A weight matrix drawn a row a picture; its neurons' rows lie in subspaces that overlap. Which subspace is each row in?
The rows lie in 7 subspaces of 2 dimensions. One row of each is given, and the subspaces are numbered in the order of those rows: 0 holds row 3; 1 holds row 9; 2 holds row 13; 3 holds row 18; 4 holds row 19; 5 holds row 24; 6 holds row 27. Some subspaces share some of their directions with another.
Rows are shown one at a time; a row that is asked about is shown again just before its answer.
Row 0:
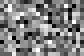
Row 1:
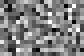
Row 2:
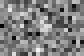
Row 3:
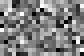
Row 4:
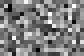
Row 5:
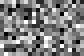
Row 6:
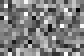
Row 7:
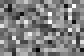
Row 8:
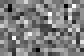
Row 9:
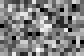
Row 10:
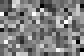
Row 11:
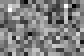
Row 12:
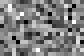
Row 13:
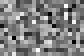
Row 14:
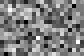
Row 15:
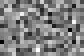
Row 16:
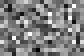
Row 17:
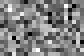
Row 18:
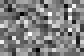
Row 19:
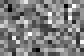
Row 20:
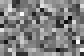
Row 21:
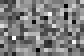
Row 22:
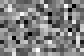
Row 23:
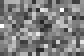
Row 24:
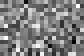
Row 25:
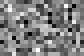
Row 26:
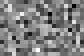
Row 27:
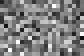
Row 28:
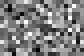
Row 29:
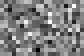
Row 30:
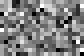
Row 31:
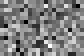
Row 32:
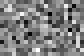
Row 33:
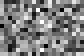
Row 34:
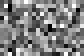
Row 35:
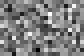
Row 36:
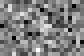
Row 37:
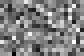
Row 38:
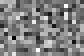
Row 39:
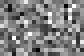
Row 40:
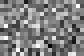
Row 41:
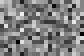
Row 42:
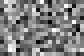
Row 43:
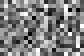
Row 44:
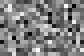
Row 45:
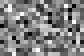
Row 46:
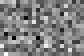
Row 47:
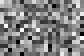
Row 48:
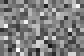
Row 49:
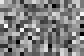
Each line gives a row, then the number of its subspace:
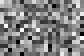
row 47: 6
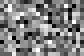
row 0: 0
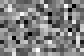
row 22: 3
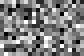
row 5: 2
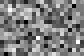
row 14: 2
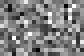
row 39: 4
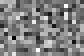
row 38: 2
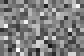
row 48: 5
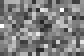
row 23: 1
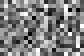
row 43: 3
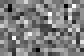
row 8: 4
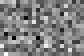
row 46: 2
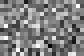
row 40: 5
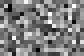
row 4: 3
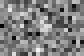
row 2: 1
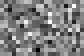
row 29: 0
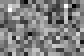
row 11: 4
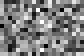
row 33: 1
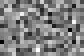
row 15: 4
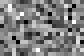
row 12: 6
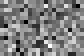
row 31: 5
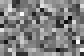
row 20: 0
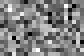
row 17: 4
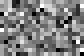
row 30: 0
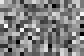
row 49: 6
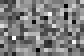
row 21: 2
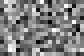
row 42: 1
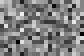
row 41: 6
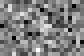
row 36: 1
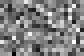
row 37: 5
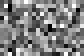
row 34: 3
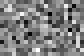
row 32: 3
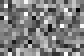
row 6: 3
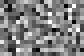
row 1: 1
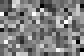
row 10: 0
